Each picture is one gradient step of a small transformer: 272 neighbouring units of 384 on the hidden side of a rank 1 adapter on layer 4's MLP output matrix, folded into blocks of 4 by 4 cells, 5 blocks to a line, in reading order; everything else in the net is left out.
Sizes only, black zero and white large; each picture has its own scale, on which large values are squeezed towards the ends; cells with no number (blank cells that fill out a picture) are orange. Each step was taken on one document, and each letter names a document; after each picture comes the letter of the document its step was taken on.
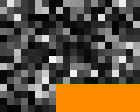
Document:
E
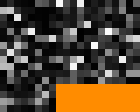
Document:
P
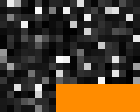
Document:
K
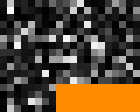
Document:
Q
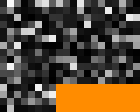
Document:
E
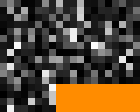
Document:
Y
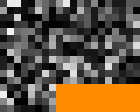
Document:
E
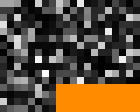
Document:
P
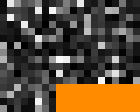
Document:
K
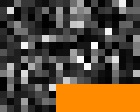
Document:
Q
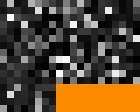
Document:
K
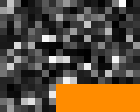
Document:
P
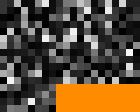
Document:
Y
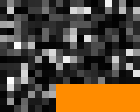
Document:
Q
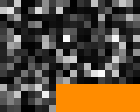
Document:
E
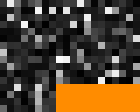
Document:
K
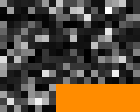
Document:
P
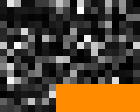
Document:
Y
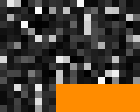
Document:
K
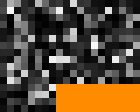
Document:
P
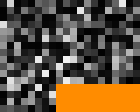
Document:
Q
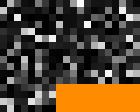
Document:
P
